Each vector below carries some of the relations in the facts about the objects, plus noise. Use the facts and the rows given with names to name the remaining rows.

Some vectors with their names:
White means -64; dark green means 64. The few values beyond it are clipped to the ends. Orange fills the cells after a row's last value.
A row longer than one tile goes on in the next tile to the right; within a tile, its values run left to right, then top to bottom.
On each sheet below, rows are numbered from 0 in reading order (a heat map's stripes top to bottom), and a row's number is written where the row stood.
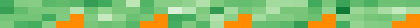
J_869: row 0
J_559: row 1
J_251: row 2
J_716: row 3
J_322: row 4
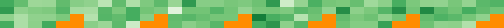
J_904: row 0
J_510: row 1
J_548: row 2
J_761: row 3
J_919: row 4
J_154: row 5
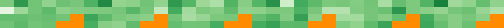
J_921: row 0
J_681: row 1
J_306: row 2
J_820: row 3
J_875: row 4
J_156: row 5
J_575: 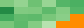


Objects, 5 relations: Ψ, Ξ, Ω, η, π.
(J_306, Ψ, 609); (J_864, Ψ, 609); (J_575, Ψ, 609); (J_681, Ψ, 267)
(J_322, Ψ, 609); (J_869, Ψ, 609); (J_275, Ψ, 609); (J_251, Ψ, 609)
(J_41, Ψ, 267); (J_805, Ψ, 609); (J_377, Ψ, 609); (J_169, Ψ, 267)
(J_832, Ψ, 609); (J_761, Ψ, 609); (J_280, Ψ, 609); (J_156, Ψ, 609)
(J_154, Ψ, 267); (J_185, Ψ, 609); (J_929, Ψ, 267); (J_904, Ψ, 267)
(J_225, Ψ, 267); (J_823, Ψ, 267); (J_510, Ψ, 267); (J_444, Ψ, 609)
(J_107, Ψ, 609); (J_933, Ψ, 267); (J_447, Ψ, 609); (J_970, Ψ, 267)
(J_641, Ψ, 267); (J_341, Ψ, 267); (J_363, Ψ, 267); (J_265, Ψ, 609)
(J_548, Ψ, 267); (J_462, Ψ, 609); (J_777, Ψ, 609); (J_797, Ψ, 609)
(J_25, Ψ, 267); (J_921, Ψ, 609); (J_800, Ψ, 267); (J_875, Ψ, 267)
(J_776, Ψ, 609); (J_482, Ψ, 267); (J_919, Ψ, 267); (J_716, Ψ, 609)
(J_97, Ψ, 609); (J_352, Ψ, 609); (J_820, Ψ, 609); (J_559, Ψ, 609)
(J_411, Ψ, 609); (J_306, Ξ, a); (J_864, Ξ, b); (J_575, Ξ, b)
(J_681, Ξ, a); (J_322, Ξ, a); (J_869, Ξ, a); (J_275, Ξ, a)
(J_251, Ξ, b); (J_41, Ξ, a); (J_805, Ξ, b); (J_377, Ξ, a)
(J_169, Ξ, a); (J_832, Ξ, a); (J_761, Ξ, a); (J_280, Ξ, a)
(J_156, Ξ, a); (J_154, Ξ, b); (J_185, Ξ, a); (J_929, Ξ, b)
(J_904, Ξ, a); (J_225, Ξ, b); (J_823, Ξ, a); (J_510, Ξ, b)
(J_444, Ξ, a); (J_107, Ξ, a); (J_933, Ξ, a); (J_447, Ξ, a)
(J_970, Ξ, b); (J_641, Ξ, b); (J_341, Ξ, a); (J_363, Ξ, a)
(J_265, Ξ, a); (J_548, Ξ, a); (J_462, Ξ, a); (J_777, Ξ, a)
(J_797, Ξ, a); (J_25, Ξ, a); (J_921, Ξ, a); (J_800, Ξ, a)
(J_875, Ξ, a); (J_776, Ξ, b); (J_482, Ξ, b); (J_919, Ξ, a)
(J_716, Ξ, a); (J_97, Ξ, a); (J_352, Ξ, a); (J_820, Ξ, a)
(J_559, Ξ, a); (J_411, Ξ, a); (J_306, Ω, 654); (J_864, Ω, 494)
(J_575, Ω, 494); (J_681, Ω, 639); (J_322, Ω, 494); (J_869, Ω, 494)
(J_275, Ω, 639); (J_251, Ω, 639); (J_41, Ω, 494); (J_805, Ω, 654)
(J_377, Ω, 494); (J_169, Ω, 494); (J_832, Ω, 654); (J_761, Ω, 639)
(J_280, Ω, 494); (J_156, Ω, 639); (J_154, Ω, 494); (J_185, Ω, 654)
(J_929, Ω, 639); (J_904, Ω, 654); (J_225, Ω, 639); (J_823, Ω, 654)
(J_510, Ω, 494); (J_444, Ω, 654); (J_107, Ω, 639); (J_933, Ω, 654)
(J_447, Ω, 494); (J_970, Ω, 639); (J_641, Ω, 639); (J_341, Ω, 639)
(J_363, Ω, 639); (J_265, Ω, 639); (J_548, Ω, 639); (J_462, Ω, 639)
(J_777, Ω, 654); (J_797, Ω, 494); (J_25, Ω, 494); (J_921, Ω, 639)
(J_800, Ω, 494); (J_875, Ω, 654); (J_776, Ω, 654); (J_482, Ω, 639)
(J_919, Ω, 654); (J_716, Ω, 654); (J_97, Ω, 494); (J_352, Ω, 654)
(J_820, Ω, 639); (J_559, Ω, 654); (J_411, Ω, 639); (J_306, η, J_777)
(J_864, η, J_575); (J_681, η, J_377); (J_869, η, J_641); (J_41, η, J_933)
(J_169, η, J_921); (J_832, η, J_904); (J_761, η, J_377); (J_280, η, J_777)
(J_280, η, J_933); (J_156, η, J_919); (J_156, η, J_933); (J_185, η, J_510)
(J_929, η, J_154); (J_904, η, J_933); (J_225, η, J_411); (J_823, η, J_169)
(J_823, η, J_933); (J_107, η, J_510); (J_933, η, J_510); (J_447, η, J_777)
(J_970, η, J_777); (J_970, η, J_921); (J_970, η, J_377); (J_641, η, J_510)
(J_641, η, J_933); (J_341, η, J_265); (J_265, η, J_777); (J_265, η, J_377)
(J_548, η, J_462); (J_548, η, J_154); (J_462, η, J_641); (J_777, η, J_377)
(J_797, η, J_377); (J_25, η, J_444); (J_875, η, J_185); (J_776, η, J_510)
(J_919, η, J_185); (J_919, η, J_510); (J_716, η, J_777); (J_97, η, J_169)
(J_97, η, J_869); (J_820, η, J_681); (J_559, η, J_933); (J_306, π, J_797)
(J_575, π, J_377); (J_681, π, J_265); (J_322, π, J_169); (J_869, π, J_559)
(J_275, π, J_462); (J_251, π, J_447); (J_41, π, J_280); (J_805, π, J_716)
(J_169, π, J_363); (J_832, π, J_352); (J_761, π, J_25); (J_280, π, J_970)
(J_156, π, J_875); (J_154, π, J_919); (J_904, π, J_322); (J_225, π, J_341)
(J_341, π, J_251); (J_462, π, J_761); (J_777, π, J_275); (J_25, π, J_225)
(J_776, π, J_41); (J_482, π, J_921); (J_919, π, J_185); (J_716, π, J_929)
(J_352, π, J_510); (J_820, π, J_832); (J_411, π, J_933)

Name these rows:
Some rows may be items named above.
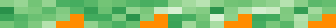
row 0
J_575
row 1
J_280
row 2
J_225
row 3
J_251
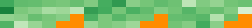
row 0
J_169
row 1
J_800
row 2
J_25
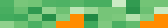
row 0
J_280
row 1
J_341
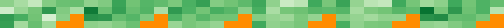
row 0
J_225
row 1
J_41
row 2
J_800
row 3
J_805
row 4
J_805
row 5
J_41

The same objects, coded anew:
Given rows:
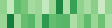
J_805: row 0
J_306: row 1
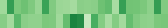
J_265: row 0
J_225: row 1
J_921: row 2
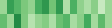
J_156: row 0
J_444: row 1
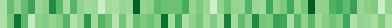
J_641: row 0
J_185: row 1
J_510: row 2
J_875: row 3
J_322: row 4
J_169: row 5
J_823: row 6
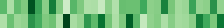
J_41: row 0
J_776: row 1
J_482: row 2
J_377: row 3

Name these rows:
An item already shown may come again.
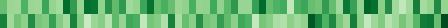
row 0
J_322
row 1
J_681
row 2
J_341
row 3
J_322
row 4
J_341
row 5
J_280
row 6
J_681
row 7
J_864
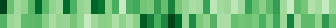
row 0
J_25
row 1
J_820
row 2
J_280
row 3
J_777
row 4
J_154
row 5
J_805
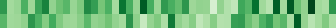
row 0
J_869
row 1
J_800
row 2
J_548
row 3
J_904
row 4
J_970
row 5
J_363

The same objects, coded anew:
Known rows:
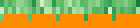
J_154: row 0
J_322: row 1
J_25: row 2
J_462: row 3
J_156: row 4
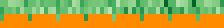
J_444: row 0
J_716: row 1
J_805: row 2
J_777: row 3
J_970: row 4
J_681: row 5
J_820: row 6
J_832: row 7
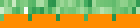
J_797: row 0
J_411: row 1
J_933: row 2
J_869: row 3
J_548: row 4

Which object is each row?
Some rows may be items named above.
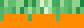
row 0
J_482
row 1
J_169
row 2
J_482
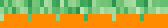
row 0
J_864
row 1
J_805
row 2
J_251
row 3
J_869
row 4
J_575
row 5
J_869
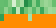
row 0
J_363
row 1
J_864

